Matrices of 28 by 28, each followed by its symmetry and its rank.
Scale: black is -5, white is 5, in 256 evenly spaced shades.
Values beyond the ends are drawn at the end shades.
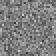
antisymmetric, full rank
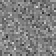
antisymmetric, full rank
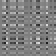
neither, rank one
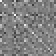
symmetric, rank five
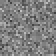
antisymmetric, full rank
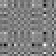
symmetric, rank two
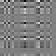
neither, rank one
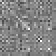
symmetric, rank five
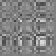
symmetric, rank two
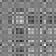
symmetric, rank two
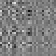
neither, rank three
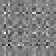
neither, rank three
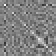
symmetric, rank five
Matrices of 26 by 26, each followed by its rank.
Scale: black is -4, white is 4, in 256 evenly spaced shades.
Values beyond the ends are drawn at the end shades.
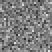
full rank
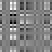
one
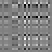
one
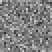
full rank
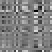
two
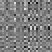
two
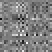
three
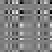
one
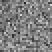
full rank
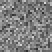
full rank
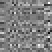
three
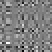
three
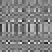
two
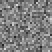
full rank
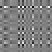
one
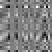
two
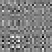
three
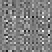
three
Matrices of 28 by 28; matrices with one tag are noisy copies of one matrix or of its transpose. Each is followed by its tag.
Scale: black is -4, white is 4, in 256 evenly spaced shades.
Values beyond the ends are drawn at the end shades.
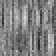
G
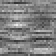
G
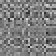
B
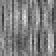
G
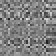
B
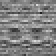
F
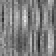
G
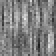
G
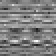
F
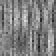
G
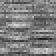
G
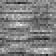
G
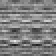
F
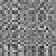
B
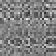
B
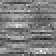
G
